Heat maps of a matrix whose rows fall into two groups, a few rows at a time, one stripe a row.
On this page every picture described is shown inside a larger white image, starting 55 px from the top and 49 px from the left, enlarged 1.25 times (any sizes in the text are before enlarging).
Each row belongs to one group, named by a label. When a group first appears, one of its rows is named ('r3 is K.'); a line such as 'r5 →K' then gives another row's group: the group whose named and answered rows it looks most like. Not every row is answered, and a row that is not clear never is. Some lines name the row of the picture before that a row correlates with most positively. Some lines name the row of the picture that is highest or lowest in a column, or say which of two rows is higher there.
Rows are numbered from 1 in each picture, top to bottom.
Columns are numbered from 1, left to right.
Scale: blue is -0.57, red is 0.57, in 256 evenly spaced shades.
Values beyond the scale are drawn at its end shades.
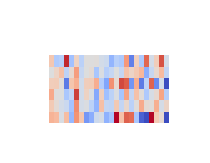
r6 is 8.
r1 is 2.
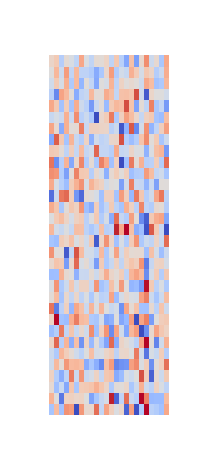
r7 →2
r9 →8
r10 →2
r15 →8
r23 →2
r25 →8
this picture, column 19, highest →31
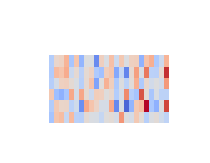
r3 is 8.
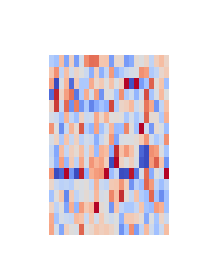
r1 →8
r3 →2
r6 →2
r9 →8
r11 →2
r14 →8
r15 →2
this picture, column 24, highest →11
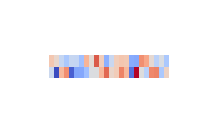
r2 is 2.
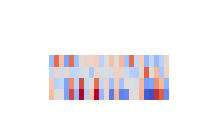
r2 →2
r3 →8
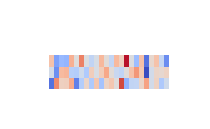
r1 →8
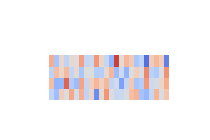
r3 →2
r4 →8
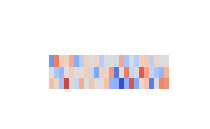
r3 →2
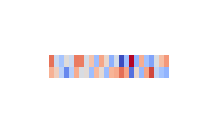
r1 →2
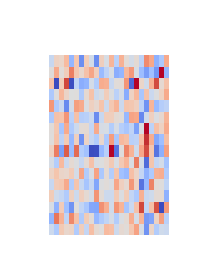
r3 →2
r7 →2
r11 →8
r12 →8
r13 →8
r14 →2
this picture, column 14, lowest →9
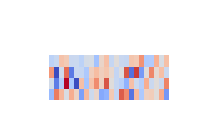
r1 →2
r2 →2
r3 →2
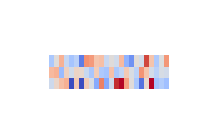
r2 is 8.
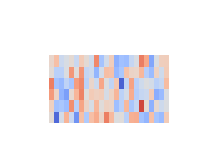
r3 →2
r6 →2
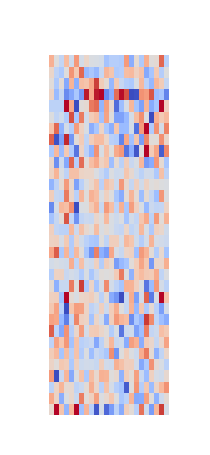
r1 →2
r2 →8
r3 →8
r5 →2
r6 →8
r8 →2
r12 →2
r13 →2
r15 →2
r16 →8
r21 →8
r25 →2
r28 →8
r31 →2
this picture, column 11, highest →4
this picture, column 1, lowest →14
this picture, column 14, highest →4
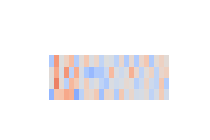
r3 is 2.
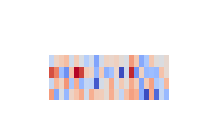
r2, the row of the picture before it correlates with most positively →3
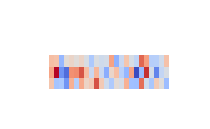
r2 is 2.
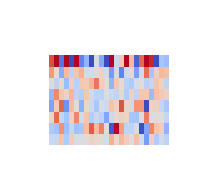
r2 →2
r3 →8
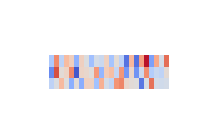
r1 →2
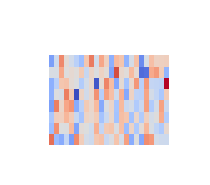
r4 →2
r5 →2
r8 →2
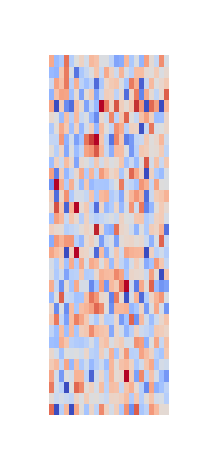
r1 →2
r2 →2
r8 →8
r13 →2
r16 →8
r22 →8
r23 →8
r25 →8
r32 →2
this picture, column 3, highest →22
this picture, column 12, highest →5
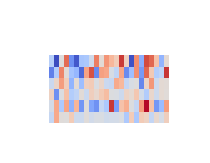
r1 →2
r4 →2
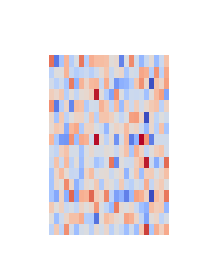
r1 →2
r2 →2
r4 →8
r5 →2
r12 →2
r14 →8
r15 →8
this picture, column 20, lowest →6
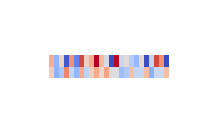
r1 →8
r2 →2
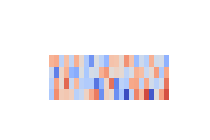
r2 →2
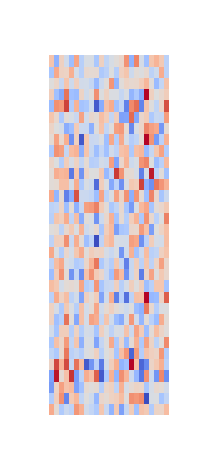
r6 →2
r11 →8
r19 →8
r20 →8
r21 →8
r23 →2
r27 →2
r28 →8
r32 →2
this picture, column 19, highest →12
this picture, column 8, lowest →28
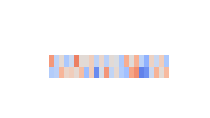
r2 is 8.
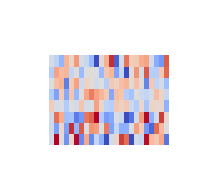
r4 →8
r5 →8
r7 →8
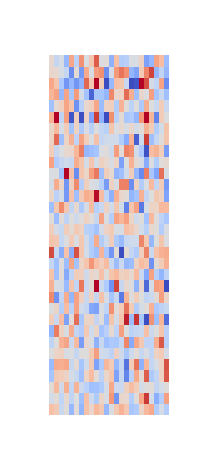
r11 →2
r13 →8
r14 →8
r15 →8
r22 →2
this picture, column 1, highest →18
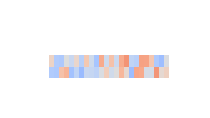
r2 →2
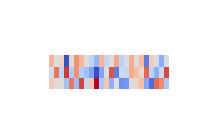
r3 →8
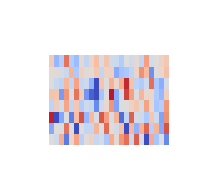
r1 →2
